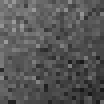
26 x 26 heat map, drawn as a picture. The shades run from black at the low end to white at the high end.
Stripes: none. Grain: fine. Ninth with the highest average: top left. Slope: up to the top left. Odd rows or columns: none. Ninth with the lowest average: bottom right.
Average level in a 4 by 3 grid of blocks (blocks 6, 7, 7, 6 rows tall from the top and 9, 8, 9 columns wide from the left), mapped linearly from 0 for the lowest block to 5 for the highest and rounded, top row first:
5 4 3 / 4 3 2 / 3 2 1 / 2 1 0
